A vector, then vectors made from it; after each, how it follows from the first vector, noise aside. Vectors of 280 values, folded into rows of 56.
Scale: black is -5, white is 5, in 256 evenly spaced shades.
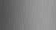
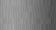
reversed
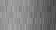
reversed
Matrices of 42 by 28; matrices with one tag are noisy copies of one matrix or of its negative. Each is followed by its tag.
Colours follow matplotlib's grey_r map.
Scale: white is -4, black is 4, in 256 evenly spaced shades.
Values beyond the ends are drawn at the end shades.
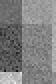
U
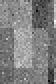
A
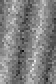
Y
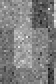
A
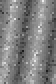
Y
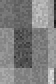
A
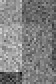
U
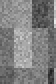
A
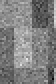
A
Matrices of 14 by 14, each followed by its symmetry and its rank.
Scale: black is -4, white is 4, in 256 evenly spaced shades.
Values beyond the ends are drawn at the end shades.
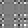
symmetric, rank one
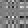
neither, rank one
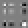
symmetric, rank one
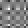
symmetric, rank one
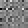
neither, rank two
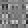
neither, rank two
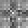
symmetric, rank two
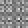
symmetric, rank two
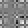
symmetric, rank two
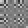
symmetric, rank two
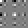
symmetric, rank one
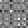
symmetric, rank two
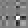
symmetric, rank one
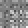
symmetric, rank two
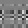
neither, rank one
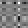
neither, rank one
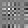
symmetric, rank one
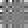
symmetric, rank one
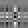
neither, rank one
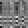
neither, rank two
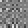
neither, rank two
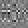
neither, rank two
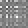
symmetric, rank two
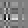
neither, rank one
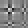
symmetric, rank one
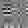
neither, rank two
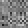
neither, rank two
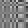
neither, rank one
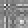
symmetric, rank two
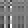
neither, rank one
